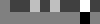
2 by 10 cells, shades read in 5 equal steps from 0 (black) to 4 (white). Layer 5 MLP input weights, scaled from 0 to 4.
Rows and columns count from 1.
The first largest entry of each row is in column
9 1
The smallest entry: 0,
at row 2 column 9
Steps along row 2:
same same same same same same same down up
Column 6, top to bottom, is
3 2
